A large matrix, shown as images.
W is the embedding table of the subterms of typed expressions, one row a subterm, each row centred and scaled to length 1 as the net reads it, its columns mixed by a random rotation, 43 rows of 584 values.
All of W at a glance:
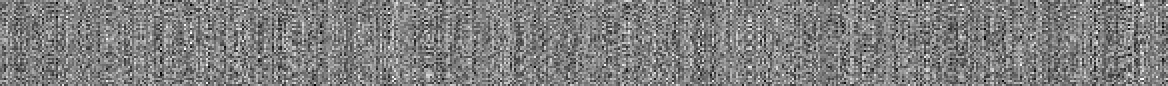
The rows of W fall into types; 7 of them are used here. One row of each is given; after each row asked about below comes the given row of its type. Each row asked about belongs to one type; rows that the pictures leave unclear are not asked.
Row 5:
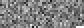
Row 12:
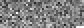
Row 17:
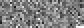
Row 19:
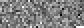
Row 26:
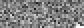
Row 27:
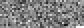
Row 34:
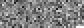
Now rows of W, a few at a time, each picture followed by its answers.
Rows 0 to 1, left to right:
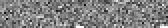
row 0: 26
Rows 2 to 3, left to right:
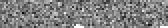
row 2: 17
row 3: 27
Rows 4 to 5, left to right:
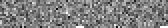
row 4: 34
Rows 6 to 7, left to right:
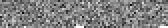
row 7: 26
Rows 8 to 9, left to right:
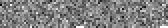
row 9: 34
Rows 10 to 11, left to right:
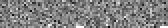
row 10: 26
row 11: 34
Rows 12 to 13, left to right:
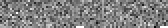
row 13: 5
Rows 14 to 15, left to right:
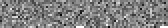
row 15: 34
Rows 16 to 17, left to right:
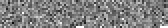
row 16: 12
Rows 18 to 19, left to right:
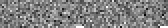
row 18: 19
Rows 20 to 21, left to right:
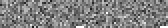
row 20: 5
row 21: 12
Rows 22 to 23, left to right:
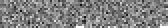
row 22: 17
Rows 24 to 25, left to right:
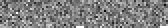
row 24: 12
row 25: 17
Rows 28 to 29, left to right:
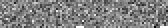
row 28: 34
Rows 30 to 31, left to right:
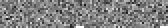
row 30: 17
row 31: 5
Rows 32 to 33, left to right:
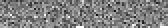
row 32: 12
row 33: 26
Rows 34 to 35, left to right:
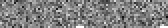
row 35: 27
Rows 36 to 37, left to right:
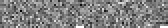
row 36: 17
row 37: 5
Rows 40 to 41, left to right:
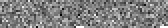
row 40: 19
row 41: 27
